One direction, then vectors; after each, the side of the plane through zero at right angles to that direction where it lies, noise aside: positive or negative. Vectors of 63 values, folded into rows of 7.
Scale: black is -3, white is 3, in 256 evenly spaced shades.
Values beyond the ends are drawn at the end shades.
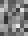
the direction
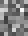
positive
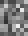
positive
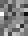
positive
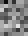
positive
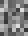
positive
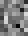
negative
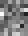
positive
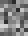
positive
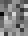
negative
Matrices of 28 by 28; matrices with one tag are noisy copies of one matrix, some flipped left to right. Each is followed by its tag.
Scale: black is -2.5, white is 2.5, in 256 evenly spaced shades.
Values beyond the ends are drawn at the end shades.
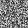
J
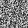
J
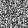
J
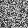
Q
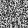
J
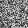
Q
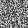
J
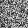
Q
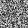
J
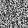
J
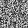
J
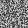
J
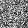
Q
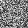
Q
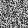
J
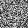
Q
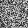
Q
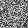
Q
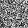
Q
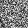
Q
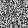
J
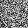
Q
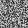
J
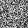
Q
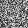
Q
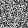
Q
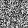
J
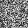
Q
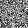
Q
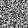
J
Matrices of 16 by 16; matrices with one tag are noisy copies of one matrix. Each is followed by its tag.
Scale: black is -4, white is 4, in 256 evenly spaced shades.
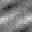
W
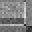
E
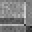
E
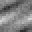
W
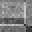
E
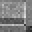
E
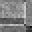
E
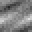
W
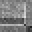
E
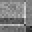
E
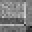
E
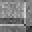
E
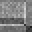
E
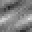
W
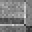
E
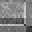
E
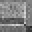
E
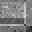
E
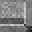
E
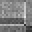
E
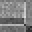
E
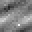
W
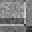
E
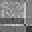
E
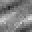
W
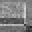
E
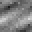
W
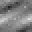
W
